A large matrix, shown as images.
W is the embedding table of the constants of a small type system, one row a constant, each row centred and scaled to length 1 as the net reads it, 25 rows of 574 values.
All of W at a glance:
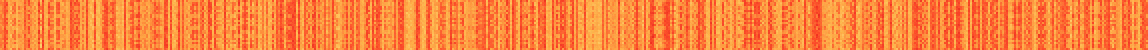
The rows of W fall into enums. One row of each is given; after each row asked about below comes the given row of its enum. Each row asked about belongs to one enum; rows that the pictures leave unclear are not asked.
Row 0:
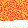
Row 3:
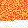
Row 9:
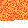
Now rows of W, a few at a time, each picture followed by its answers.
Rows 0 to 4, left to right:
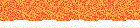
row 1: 9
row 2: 9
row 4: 3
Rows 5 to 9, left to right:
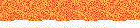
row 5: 9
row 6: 3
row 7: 0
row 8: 0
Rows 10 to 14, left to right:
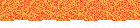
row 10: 3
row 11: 9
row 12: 3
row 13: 0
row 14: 0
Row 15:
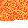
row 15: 9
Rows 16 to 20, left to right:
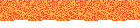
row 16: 9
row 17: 3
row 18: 3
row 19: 9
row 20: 0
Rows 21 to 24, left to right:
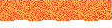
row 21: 9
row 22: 0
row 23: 0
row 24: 3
